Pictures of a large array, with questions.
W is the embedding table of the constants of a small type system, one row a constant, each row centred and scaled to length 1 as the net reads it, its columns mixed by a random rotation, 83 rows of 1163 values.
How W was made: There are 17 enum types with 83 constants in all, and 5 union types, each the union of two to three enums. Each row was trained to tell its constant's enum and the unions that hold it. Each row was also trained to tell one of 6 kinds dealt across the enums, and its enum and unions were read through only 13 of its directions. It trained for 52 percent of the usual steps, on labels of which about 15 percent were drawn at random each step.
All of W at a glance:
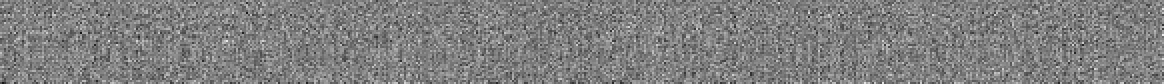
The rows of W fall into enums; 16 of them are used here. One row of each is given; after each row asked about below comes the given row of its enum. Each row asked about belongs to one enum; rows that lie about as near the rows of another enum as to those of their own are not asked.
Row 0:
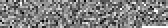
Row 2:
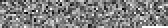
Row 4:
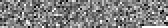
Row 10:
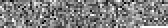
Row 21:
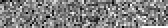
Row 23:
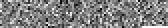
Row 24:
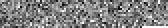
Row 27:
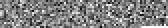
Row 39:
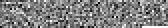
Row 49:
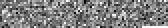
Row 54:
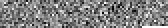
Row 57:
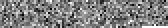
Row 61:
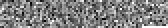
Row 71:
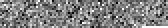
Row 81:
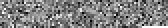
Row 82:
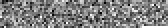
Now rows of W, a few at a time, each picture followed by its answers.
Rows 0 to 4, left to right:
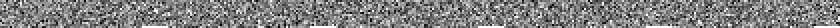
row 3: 61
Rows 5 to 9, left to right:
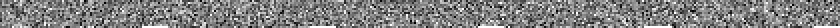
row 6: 39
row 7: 54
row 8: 49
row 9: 81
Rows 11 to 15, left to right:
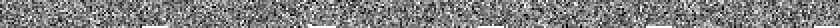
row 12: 21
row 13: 21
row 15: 57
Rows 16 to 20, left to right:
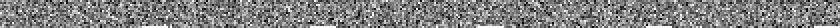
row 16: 27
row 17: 27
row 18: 61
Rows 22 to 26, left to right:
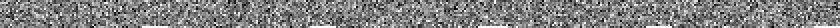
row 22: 54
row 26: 0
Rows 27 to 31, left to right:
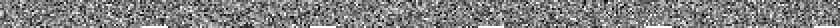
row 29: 0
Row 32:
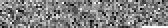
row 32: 81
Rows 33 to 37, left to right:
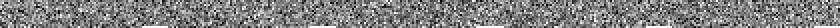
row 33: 81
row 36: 24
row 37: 39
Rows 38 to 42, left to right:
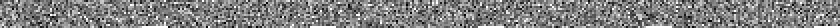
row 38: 27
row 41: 49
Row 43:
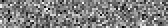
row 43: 21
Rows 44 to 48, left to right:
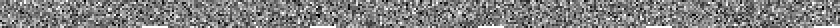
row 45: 57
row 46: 27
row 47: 39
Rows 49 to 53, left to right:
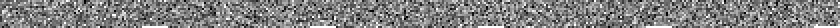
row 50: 49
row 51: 0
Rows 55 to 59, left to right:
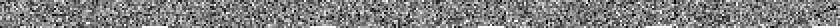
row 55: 57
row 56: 10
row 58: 10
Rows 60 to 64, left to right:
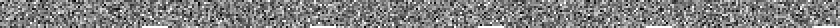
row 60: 0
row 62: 4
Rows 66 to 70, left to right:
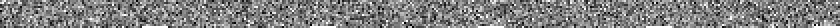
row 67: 54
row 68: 82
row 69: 39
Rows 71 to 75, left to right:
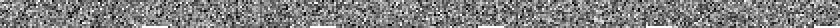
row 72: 0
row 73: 39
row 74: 24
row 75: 24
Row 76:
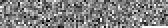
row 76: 10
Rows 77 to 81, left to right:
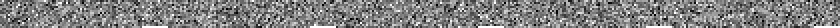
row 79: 24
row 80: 27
